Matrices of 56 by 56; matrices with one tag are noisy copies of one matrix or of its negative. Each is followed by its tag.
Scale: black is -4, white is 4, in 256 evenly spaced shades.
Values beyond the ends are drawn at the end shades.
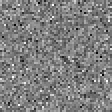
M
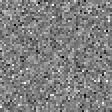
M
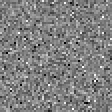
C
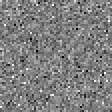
M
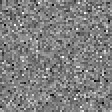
M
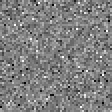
M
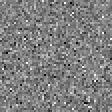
C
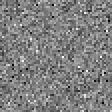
M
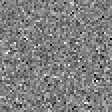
C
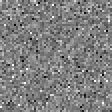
M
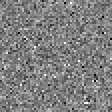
C
